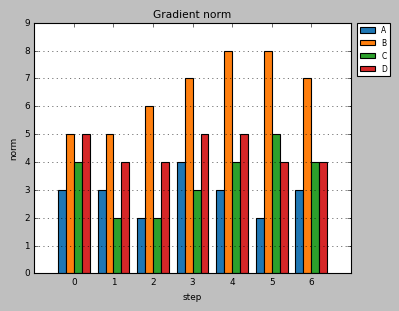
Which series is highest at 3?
B
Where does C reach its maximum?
5
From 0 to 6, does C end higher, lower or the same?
the same
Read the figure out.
Title: Gradient norm
x-axis: step, ticks 0 1 2 3 4 5 6
y-axis: norm, ticks 0 1 2 3 4 5 6 7 8 9
Legend: A, B, C, D
Values:
A: 3 3 2 4 3 2 3
B: 5 5 6 7 8 8 7
C: 4 2 2 3 4 5 4
D: 5 4 4 5 5 4 4
